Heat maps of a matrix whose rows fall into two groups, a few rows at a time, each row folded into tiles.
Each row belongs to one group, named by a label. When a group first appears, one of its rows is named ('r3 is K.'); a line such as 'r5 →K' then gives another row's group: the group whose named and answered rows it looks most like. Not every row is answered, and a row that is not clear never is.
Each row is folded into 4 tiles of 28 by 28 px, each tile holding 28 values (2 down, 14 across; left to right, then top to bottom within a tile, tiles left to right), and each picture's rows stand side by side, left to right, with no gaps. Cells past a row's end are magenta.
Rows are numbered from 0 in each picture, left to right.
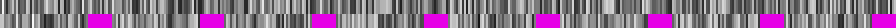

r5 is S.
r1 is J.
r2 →J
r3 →S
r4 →S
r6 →J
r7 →J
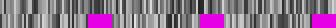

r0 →J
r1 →J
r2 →J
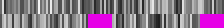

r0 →J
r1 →S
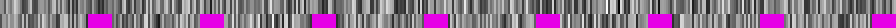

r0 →J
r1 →S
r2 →S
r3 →J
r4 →J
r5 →S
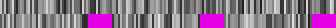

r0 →S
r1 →J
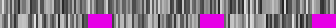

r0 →S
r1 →J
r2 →S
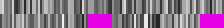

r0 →S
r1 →S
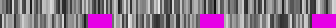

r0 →S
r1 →S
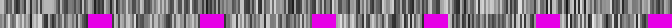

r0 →S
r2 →J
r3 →J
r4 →S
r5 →S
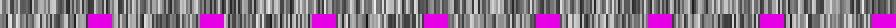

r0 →J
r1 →S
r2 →S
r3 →J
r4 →S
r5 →J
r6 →J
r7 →J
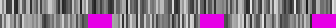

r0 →S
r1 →S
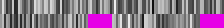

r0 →S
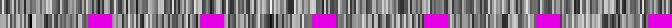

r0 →S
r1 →S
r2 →S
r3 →S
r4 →J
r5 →S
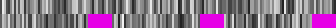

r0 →S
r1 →J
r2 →S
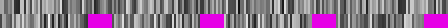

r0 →S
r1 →J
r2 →S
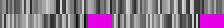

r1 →J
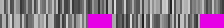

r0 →J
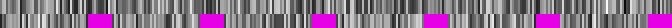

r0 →J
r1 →J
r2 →J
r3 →J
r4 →J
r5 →S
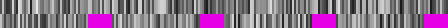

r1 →S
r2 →S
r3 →S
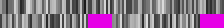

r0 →J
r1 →S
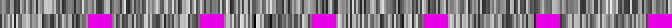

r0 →S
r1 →S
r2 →S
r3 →S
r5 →J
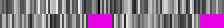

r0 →J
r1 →J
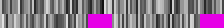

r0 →J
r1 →S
